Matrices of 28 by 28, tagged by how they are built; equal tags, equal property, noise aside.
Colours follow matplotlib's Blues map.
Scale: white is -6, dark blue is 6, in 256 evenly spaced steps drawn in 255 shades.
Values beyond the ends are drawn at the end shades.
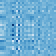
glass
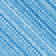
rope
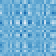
glass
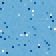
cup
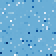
cup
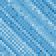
rope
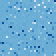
cup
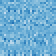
glass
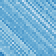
rope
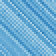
rope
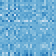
glass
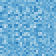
glass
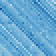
rope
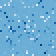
cup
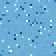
cup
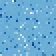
cup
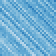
rope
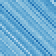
rope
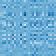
glass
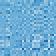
glass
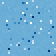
cup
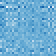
glass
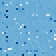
cup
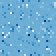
cup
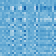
glass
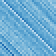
rope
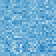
glass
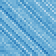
rope
